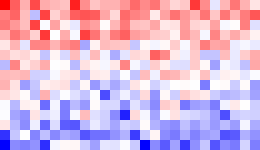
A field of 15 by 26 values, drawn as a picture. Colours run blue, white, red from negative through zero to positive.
Values rise toward the top. The top left is the ninth with the highest average. Fine speckle covers the field. There are no regular stripes. No single row or column stands out from its neighbours. Overall the values sit about 50% of the way up the scale.
